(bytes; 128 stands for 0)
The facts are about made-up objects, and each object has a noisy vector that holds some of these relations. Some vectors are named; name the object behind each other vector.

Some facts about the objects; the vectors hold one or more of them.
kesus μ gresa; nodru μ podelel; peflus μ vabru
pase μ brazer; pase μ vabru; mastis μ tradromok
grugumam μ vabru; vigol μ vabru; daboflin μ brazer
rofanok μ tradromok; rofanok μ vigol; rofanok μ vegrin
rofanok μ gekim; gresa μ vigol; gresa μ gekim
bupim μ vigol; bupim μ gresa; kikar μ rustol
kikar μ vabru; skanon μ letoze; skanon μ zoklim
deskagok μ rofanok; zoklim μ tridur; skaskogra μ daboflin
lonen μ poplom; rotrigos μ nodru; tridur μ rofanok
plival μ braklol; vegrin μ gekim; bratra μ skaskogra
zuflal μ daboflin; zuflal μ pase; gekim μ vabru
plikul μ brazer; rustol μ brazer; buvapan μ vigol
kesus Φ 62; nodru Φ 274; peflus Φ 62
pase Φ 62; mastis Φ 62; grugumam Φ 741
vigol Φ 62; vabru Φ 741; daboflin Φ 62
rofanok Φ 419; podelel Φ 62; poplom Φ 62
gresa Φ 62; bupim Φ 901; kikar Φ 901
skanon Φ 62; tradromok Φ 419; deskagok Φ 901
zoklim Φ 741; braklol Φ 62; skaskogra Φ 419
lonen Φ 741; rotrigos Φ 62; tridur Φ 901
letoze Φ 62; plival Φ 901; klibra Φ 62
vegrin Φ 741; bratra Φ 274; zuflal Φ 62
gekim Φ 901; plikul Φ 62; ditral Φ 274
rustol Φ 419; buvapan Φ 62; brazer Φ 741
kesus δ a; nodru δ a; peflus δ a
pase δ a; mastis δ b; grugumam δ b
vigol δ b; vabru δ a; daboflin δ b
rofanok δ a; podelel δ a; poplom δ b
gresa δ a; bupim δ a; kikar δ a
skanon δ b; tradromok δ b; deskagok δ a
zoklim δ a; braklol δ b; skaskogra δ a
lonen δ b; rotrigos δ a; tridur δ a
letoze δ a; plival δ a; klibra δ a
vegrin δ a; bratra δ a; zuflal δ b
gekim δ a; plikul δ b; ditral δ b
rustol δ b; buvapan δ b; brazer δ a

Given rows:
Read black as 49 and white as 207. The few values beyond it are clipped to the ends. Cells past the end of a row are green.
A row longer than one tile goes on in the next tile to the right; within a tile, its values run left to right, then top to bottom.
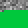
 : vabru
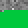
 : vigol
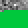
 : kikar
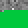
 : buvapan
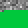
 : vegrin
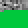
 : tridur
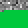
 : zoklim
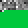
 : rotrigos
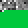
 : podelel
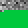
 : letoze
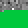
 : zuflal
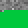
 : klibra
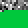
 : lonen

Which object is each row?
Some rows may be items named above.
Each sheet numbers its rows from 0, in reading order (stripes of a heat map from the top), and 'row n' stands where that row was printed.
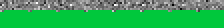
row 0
tradromok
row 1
zoklim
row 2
kikar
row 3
skanon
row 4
skaskogra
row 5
rustol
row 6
plival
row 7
ditral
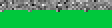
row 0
rofanok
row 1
bupim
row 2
bratra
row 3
ditral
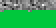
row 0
tridur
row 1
kikar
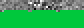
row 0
braklol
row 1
poplom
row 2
brazer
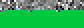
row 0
nodru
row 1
grugumam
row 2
lonen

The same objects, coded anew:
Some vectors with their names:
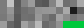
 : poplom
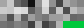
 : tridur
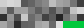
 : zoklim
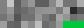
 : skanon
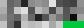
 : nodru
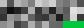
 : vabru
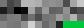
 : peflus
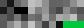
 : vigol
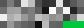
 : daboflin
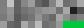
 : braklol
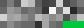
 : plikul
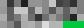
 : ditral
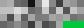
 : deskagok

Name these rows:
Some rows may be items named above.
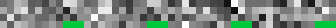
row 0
tradromok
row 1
skaskogra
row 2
rofanok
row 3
bupim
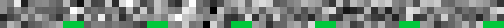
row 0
vegrin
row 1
kikar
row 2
rustol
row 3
zoklim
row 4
vabru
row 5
lonen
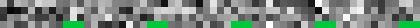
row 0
grugumam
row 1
brazer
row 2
tridur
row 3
rofanok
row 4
skaskogra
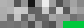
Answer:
plival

